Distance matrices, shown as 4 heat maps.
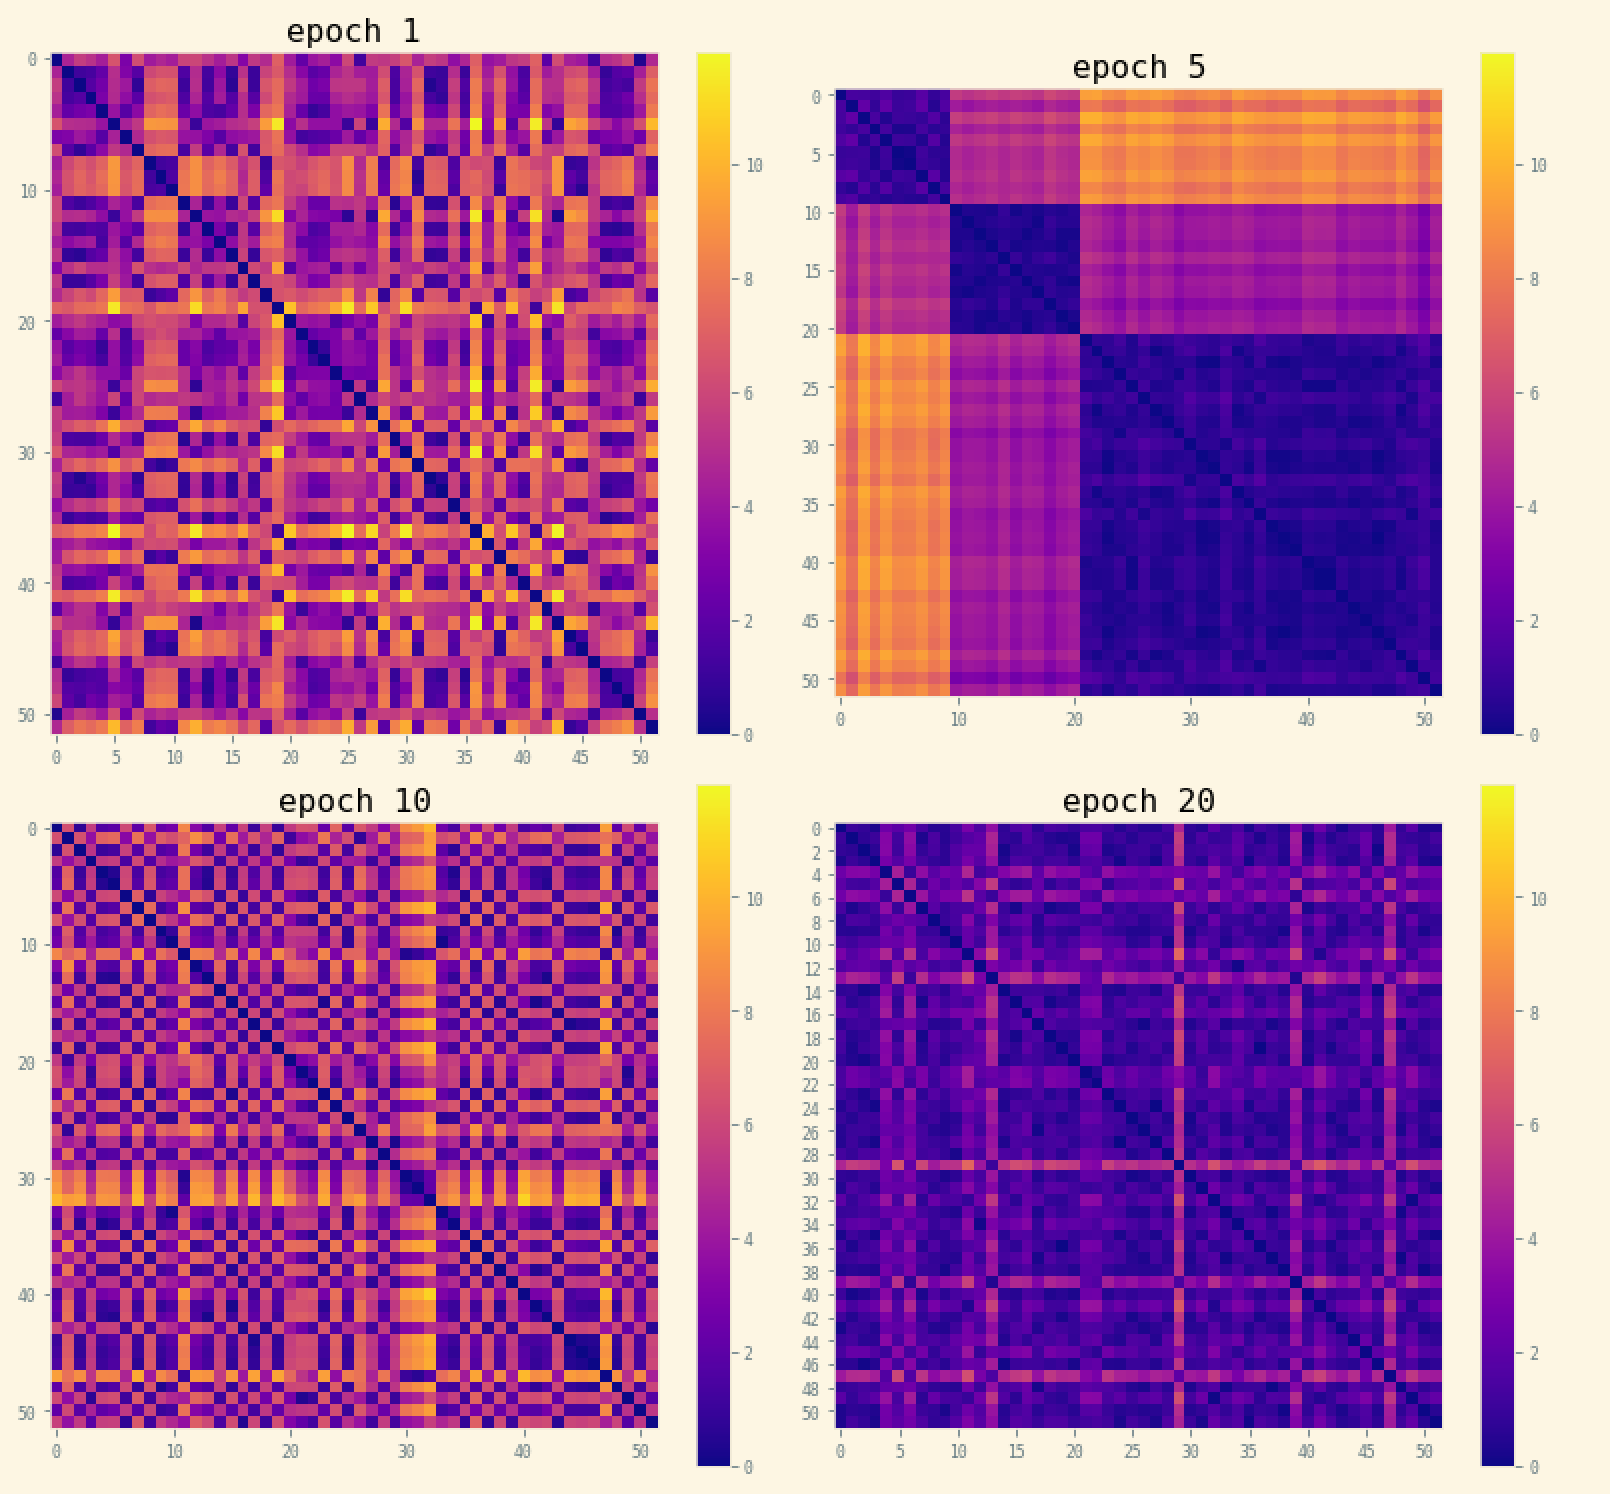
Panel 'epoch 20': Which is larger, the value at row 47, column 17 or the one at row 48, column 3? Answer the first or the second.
the first
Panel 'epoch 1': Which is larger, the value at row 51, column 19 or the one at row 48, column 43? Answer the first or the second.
the first
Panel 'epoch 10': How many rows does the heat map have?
52
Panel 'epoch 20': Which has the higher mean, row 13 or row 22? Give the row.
13
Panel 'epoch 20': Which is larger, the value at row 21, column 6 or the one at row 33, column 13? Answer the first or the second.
the second
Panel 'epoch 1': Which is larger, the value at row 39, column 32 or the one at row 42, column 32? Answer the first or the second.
the second
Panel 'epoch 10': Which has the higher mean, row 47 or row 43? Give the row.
47
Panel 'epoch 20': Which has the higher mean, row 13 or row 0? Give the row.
13
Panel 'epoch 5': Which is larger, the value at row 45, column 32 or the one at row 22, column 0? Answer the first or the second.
the second
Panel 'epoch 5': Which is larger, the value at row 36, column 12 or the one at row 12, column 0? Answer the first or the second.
the second
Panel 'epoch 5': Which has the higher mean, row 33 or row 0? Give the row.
0
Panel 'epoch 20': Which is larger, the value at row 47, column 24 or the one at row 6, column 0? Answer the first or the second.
the first
